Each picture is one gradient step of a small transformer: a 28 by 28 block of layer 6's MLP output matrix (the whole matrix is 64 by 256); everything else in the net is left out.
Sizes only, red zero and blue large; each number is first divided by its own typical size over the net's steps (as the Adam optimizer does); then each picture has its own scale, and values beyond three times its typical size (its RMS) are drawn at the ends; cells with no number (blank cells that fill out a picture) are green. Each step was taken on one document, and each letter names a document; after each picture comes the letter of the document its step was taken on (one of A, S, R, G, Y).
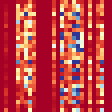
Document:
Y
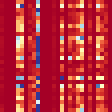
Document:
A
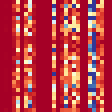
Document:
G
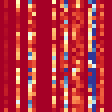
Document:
G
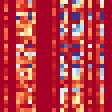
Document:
Y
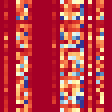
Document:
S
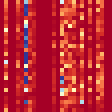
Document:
S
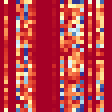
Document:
S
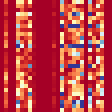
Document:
S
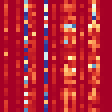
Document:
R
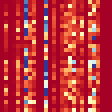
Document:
R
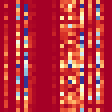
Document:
S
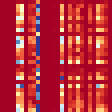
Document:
A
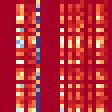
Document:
A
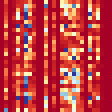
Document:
R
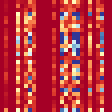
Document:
Y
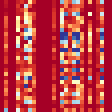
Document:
Y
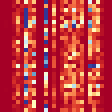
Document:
R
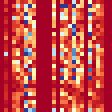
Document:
R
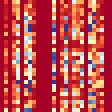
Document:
G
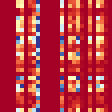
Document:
A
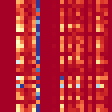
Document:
A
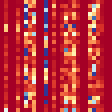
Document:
R
